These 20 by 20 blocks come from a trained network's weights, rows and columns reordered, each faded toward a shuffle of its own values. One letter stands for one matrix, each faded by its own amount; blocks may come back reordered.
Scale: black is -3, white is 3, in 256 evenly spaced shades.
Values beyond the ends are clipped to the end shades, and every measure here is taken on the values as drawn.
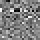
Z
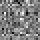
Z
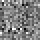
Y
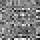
Z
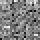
Y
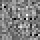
Y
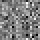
Z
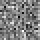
Y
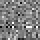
Z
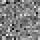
Y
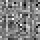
Y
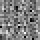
Y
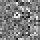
Z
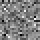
Y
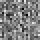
Y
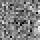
Y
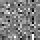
Z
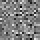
Z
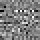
Z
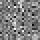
Z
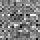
Z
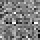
Z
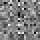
Z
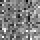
Y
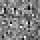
Y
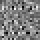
Z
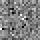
Y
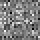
Z
